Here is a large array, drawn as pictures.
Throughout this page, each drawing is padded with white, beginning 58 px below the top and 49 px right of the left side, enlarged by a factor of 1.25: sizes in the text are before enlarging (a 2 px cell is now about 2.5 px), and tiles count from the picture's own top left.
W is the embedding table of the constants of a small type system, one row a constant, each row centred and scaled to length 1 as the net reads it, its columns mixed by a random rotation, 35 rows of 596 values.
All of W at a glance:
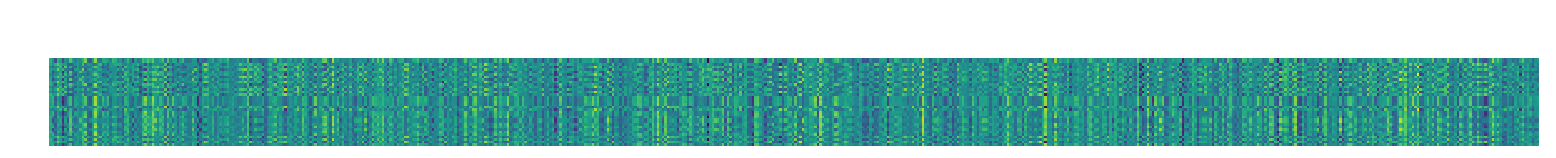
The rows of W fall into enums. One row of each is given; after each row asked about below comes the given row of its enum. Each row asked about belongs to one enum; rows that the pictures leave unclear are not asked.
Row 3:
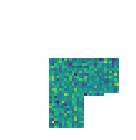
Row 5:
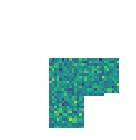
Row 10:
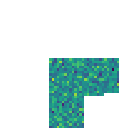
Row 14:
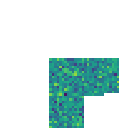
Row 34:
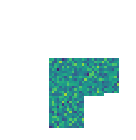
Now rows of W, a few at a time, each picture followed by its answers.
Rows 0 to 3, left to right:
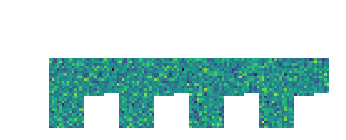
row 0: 10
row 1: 10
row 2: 14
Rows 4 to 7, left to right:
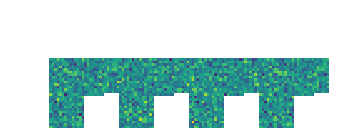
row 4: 14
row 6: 3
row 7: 14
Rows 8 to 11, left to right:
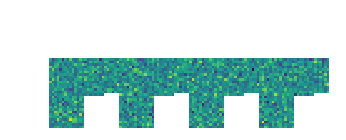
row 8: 5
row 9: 14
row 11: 3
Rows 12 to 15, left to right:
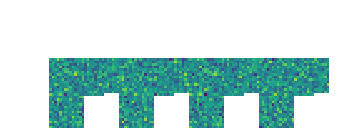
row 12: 14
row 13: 3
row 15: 34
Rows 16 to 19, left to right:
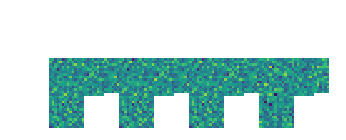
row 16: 34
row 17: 34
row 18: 34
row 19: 14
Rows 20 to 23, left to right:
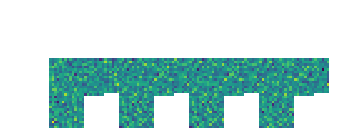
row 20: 3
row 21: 34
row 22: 34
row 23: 10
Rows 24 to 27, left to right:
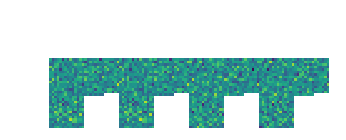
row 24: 5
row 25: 5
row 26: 10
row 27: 34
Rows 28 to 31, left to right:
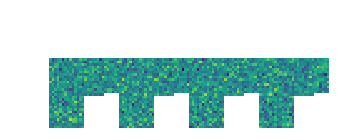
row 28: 5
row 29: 10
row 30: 34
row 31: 14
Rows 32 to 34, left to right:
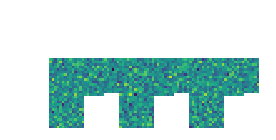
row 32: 10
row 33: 14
